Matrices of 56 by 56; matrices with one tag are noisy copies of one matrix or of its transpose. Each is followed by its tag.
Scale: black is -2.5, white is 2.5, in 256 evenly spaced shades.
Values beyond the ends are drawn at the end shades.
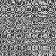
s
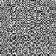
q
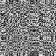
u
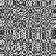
u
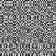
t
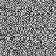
q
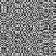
t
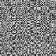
q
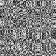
u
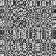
u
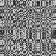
u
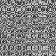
s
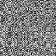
s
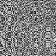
s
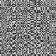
q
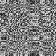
u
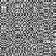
t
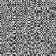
q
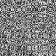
s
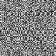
q
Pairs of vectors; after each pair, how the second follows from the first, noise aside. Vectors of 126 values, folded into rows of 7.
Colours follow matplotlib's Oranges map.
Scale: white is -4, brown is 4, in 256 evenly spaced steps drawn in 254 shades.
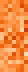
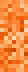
negated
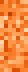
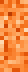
copied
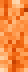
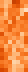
negated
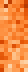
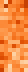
copied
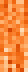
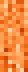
negated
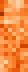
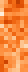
negated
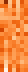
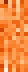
copied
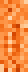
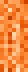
negated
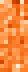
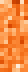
copied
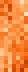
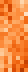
copied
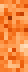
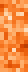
negated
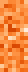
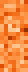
negated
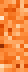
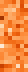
negated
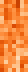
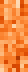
negated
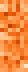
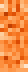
copied
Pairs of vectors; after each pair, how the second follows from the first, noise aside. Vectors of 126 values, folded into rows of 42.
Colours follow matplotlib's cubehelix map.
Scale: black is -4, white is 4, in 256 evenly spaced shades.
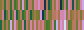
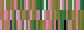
negated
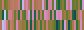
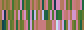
negated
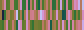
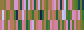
negated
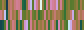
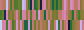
negated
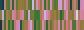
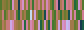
shuffled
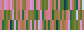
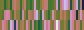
negated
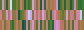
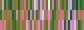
shuffled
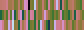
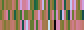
reversed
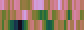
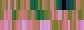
reversed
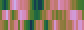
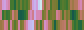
negated
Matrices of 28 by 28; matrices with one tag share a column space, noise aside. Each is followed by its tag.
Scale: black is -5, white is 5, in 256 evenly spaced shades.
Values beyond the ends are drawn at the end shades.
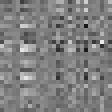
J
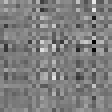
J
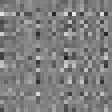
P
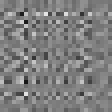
P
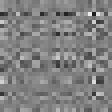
P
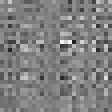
J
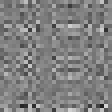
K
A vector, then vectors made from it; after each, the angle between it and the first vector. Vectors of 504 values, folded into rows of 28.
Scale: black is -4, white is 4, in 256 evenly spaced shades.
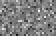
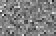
partly aligned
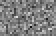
partly aligned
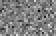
nearly opposite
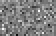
nearly parallel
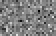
nearly opposite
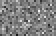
nearly parallel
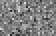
partly aligned
